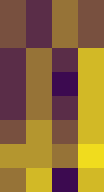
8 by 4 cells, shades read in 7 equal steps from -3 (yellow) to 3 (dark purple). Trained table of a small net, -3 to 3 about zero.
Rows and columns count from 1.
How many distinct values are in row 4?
4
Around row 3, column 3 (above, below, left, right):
0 3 0 -2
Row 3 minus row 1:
1 -2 2 -3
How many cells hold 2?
7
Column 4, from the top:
1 1 -2 -2 -2 -2 -3 -2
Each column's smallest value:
-1 -2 0 -3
